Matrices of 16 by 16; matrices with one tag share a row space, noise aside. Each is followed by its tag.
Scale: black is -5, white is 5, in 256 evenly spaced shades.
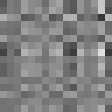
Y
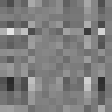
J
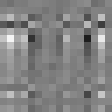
J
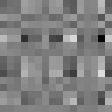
Y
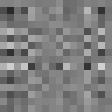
J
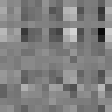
Y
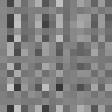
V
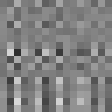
V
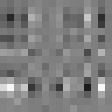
J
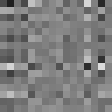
J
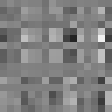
Y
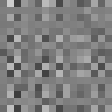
V
